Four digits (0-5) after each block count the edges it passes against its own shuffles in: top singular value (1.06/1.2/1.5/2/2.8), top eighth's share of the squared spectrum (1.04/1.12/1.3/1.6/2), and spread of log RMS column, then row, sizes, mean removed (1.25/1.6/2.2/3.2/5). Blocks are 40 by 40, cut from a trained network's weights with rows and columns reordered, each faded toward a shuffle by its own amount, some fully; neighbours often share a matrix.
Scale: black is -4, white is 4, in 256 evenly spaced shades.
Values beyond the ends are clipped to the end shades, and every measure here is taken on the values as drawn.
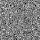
3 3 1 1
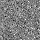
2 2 0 0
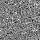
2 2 0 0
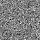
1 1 0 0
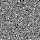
0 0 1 0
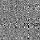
3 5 2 2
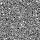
0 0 0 0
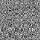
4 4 1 2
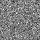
0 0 0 0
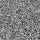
0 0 0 0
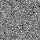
0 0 0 0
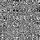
3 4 2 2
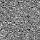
2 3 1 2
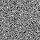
0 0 0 0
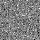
0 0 0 0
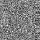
3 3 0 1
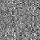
3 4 2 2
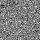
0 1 0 0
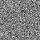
3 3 0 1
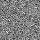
3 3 1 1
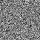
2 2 0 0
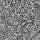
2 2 0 0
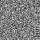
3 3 0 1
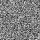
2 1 0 0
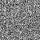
2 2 0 0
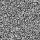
1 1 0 0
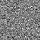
3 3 0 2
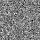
1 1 0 0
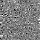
3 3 1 1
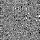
3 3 1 1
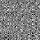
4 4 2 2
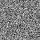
1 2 0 0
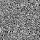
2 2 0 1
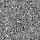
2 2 1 0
